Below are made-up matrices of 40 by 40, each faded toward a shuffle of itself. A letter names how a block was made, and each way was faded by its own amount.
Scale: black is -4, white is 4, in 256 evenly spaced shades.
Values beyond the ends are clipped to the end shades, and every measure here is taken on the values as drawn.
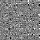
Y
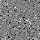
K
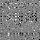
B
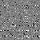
B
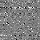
B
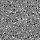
K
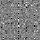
Y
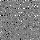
K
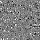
K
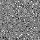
K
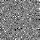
Y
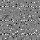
B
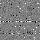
B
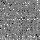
K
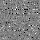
K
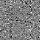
Y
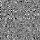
Y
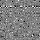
B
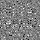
B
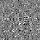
Y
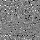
K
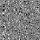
Y
